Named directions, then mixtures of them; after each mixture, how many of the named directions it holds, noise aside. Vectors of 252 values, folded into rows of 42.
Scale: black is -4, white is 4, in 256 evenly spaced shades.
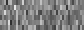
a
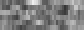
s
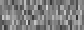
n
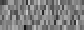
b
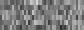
two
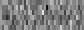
two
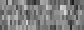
three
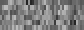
two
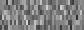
two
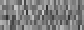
three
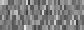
one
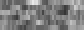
one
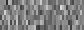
two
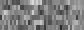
three
